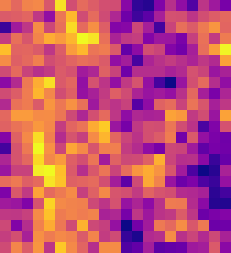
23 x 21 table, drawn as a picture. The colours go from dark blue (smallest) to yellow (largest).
The bottom right is the ninth with the lowest average. No single row or column stands out from its neighbours. Overall the values sit about 50% of the way up the scale.
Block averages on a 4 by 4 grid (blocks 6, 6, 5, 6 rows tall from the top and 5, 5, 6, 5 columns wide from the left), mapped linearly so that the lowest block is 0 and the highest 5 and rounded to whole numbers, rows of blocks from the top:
4 5 1 3
4 3 2 2
5 4 3 0
3 4 2 1
